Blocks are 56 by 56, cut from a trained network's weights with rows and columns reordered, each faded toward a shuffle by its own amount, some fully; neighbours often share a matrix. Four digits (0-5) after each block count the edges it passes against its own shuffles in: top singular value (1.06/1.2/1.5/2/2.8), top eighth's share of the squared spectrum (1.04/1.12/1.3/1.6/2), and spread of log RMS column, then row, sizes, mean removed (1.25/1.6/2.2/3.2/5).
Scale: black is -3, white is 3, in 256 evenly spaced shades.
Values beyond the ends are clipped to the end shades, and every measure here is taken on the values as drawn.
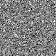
2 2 0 1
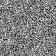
2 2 0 0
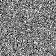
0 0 0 0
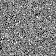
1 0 0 0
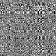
4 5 3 3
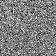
0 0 0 0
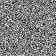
0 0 0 0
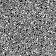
0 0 0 0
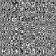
4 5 3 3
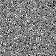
2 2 0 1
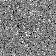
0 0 0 0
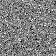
0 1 0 0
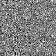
3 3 1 0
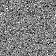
0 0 0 1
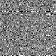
4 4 1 3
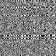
4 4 0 3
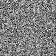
0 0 0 0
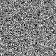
2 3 1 1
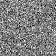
2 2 1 0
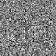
3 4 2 2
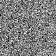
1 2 1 0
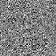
3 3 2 2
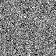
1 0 0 0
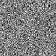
3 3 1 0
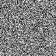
2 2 0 0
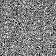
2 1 0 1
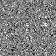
3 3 1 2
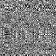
3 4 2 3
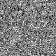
2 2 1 0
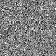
3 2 0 1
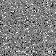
3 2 0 1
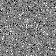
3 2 0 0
